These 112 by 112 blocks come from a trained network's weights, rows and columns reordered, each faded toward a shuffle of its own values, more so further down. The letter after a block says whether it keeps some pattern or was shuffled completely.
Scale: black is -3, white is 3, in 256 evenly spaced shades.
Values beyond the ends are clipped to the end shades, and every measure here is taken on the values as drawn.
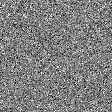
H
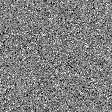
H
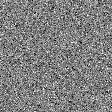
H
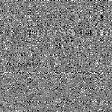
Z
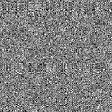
Z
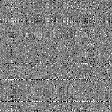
Z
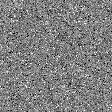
H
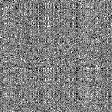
Z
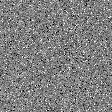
H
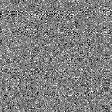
Z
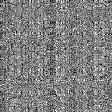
Z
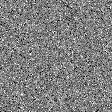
H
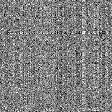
Z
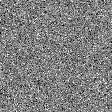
H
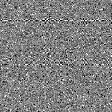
Z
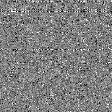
Z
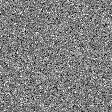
H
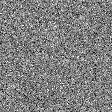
H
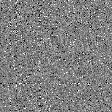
Z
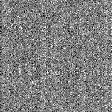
Z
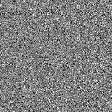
Z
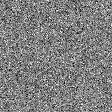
H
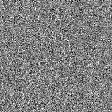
Z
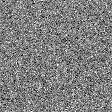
H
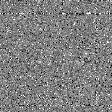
Z
